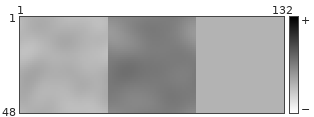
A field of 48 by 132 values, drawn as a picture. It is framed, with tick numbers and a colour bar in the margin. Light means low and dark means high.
It is made of 1 by 3 panels. Panel 1,1: low, smooth, faint in contrast. Panel 1,2: middling, smooth, faint in contrast. Panel 1,3: low, flat.
